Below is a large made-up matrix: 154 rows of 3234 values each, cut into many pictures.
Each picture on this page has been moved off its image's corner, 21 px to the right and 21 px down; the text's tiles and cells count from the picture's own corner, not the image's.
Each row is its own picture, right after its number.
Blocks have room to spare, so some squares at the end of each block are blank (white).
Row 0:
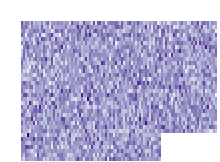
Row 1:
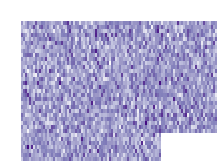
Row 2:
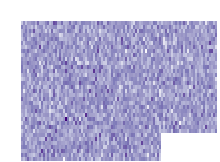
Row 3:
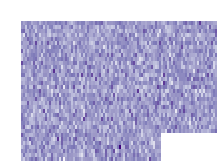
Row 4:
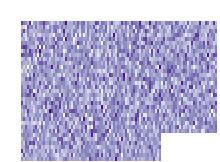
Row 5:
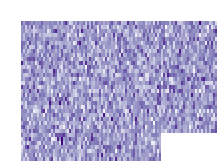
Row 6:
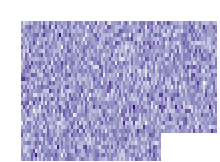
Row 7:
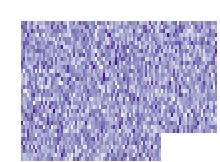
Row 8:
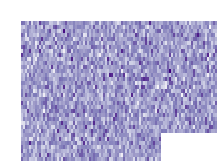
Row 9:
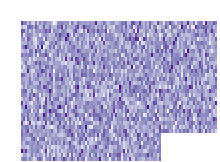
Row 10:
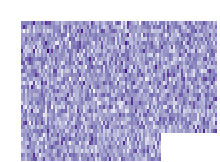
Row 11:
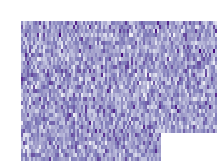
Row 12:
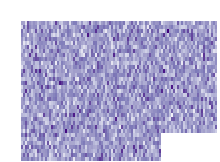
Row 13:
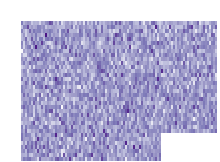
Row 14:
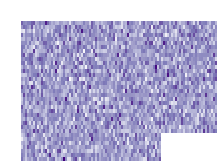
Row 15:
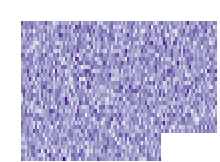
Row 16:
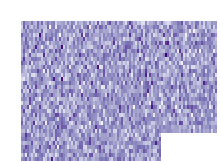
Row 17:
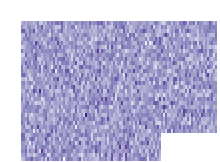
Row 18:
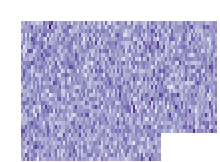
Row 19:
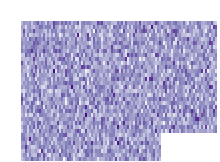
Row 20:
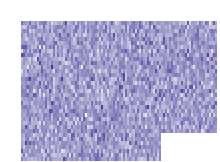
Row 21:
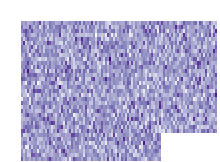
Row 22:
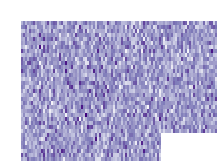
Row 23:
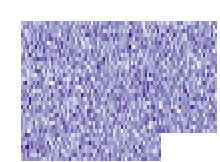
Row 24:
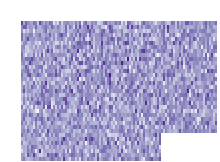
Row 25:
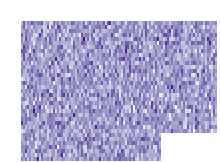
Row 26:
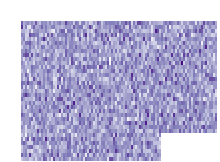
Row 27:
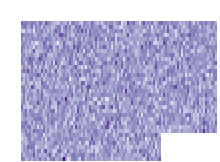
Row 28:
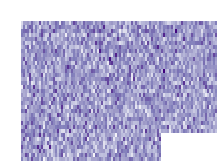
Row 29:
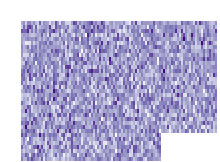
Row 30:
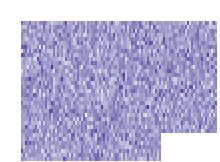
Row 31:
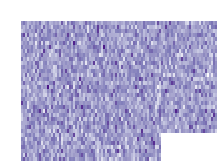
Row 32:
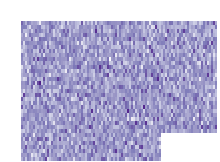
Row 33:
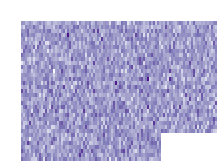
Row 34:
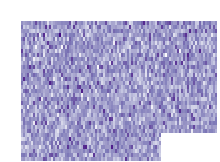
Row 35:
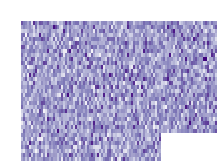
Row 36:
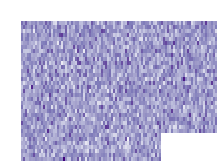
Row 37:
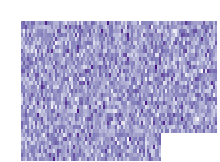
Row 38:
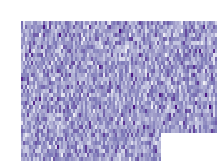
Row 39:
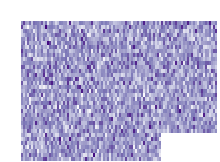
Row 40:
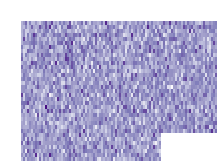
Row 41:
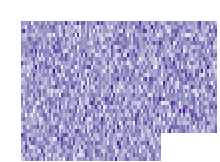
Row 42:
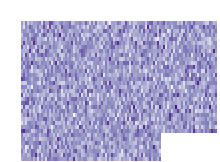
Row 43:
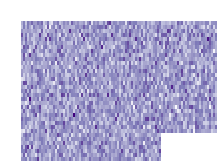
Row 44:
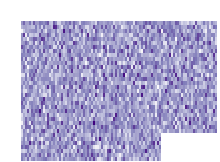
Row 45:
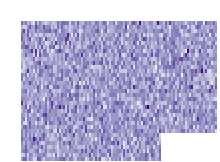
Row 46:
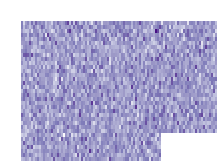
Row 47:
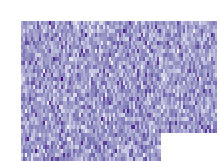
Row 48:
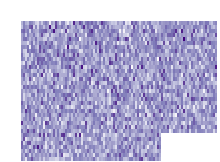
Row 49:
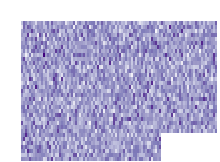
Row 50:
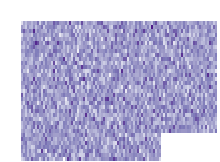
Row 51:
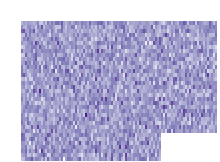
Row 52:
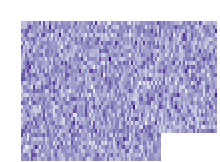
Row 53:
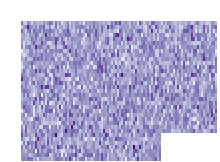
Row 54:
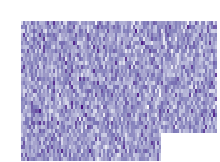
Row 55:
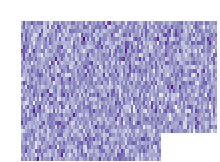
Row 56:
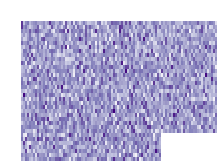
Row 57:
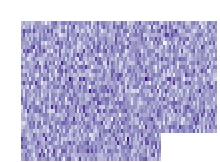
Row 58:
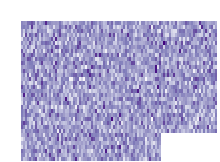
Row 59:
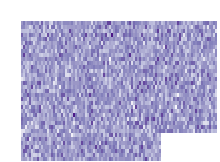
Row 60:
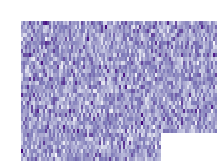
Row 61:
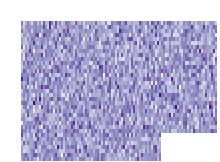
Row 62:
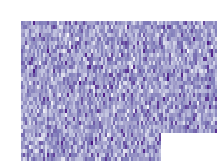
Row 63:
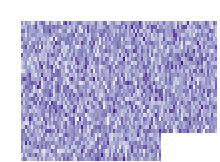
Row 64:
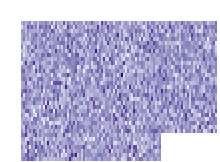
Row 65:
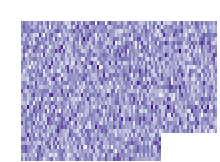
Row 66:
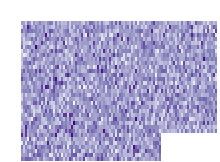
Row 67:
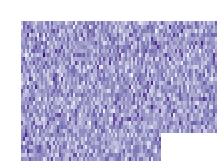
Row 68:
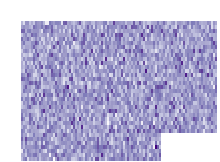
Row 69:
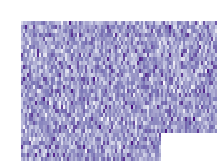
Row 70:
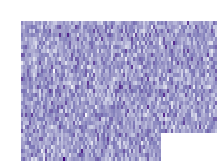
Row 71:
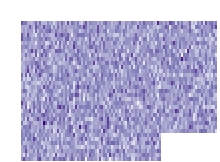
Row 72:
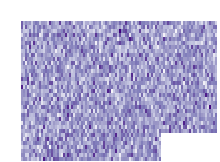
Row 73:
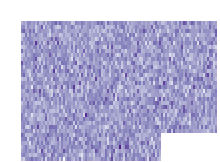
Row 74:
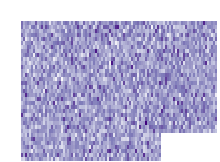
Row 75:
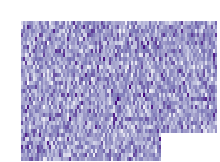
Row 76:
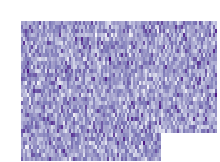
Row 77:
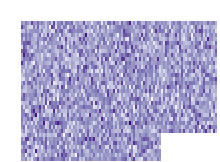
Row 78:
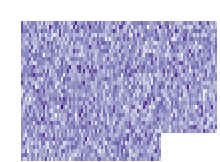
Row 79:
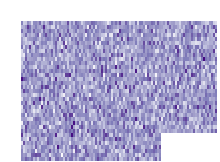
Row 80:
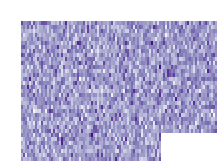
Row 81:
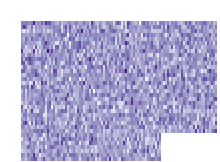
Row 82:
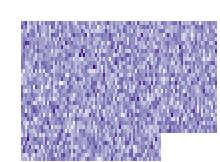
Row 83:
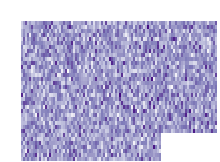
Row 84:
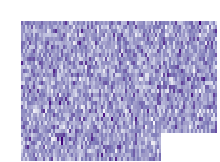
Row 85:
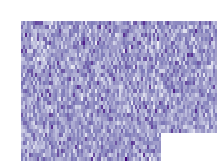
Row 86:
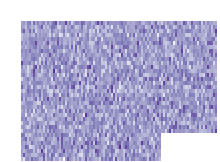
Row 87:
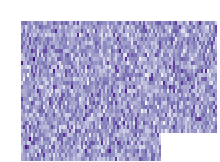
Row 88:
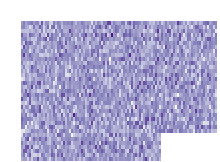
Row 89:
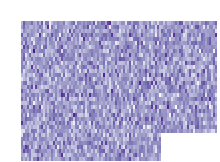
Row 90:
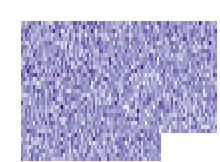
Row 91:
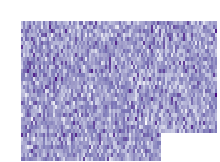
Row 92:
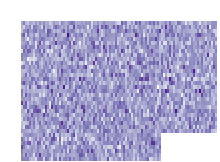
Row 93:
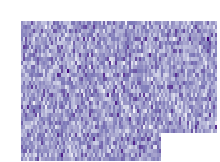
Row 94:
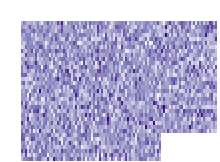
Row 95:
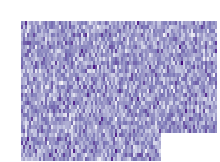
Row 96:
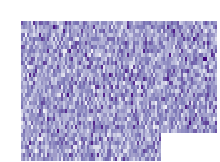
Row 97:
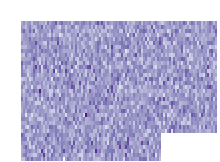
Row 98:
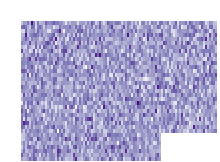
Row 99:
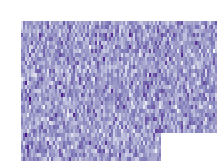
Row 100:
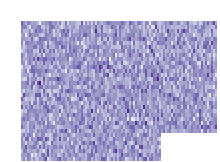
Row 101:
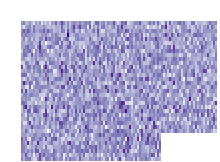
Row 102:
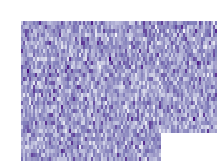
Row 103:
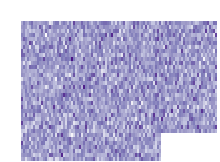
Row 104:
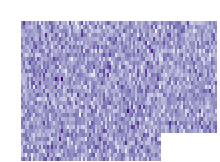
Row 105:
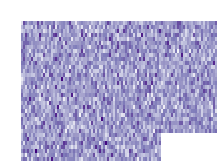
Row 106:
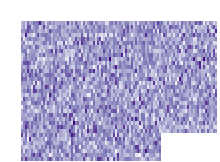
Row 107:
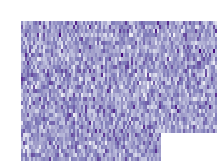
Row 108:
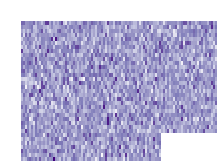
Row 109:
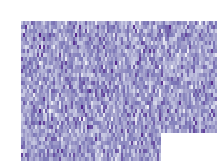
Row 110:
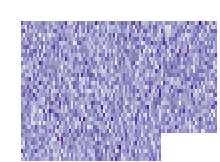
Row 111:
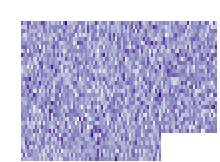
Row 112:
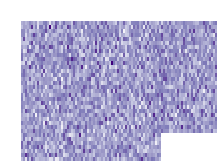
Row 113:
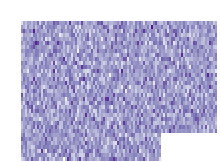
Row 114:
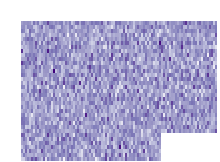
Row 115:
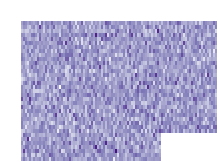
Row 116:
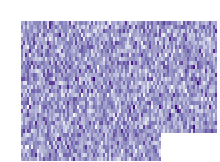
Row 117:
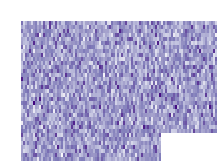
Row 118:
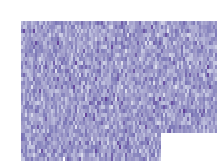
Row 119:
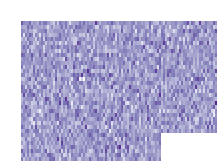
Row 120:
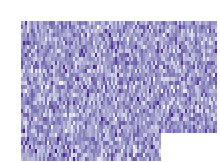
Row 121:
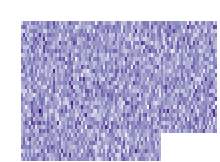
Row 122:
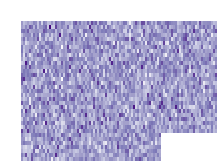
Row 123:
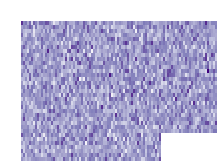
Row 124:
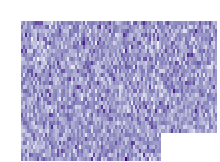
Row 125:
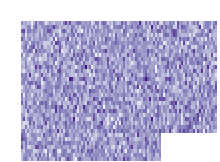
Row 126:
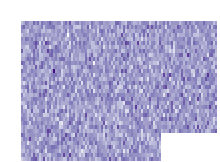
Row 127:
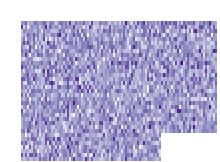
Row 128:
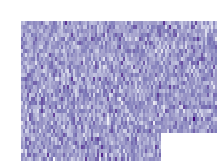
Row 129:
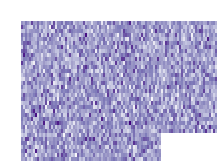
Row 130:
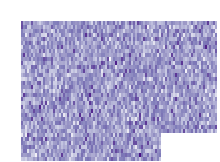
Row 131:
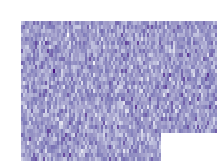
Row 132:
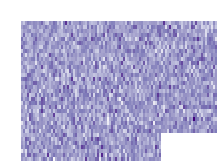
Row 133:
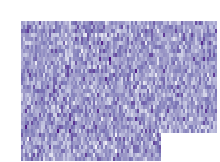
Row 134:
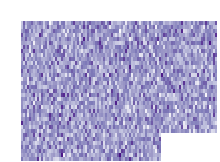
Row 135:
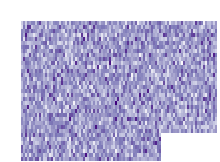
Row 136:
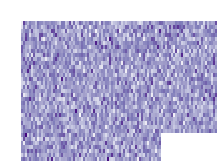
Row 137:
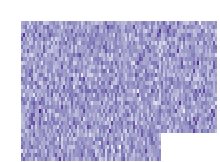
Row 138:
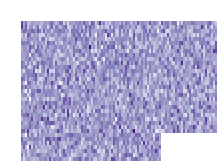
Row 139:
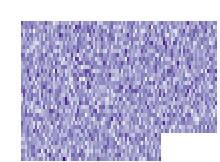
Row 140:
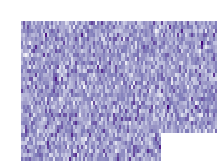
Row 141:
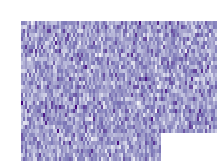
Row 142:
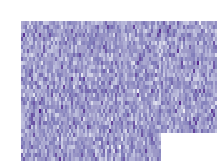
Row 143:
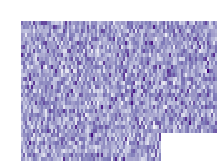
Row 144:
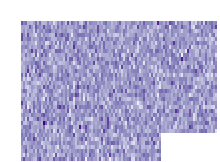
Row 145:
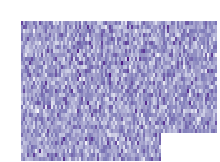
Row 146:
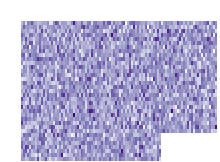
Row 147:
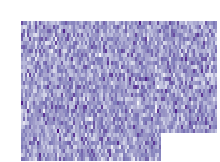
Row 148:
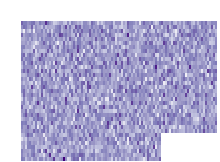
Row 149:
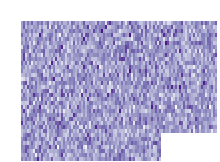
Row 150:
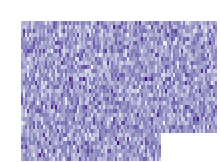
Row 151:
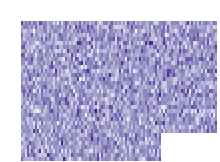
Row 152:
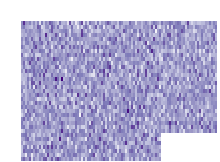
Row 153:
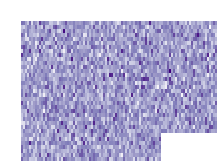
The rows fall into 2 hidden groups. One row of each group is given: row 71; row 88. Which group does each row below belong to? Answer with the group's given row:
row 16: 88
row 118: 71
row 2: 71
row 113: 71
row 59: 88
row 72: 88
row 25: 88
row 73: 71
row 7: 88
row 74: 88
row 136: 88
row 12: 88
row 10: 71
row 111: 71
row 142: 71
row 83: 88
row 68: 71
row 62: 71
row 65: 88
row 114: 71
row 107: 88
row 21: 88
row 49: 88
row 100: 88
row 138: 88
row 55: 88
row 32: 88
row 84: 71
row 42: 88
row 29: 88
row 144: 71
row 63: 71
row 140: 88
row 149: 88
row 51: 71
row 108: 71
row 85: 88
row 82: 88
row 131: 71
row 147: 71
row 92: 71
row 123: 71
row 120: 88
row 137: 71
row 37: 71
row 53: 88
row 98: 71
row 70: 71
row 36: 71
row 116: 88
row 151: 71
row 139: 71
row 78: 88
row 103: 88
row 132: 71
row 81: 71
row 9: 71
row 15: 71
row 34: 88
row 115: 88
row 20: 71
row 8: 71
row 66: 88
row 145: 71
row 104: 88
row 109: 71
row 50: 71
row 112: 88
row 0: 88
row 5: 71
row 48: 88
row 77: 88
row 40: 88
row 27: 71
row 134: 88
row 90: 88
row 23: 88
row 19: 71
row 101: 71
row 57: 71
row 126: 71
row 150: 71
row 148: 71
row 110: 71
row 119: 71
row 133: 88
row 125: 71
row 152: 88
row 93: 88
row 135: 88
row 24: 71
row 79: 88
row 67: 88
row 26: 88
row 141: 71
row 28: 88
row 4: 71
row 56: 88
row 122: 88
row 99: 88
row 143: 71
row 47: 88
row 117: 88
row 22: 71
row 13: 88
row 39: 88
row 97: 71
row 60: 71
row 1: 88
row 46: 88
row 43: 88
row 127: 88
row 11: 88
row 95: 88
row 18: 88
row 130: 88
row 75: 88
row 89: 88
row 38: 88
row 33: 71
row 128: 71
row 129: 88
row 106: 88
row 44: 71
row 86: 71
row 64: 88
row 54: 71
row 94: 71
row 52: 88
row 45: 71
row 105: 88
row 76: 88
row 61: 88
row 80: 71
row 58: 71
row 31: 71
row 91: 88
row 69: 71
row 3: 71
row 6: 88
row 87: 71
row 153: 71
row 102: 88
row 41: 71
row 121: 71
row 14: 71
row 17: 71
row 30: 71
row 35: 71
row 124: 88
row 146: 88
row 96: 71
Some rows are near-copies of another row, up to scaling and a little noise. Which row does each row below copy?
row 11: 107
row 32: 100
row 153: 8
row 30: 20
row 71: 144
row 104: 152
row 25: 55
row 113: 50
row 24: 145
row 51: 17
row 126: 131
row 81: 10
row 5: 84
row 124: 85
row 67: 49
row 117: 61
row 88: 59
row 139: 15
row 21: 76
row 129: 77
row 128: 132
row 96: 35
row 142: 137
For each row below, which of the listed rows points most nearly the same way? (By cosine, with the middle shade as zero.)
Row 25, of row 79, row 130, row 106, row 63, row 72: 130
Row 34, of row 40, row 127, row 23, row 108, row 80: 127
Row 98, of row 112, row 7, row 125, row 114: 114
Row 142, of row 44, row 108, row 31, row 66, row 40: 31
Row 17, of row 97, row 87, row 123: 97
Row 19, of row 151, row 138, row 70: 138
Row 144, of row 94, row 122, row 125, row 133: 94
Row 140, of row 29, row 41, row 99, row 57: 29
